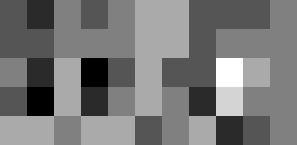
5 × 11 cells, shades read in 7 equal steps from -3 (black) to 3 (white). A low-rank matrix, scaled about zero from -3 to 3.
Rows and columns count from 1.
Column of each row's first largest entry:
6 6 9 9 1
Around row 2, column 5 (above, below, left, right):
0 -1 0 1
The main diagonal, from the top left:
-1 -1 1 -2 1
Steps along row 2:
same up same same up same down up same same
